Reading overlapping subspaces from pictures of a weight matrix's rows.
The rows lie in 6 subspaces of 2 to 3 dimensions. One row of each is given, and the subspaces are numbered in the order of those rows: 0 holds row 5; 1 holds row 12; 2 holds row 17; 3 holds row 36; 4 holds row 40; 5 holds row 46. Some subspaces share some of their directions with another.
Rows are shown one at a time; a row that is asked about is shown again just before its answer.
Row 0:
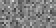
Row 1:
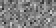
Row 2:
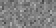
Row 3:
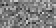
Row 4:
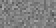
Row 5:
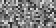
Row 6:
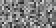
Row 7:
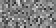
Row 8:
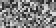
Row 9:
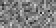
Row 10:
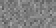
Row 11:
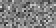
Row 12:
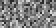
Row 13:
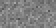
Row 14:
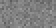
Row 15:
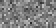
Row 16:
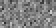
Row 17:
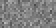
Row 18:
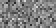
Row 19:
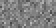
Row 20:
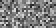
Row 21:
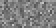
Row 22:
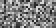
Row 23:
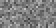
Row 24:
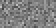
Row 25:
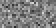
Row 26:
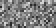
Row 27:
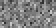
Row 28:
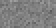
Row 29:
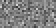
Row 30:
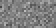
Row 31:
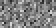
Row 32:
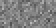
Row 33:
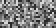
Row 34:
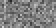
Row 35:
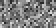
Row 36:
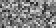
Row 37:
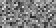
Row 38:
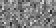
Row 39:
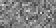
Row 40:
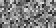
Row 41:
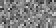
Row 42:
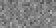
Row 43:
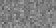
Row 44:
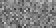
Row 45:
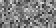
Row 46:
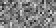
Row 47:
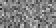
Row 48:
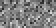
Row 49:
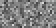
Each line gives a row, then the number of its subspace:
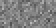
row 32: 5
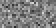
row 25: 3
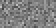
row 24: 0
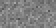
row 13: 2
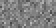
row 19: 3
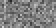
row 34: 2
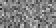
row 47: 4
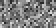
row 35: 4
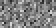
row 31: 3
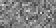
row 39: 5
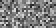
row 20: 1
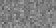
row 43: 3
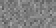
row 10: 2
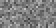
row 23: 4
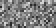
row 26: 1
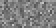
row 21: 3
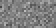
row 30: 1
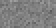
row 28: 5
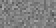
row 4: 0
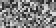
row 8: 3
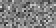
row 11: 1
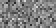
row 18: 2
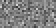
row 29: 0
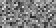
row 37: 2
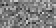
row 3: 5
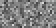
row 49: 3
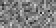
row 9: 5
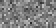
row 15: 4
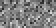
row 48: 2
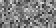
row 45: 4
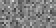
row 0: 1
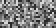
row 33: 0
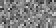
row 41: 4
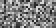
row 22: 2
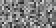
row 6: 3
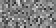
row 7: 2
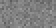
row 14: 5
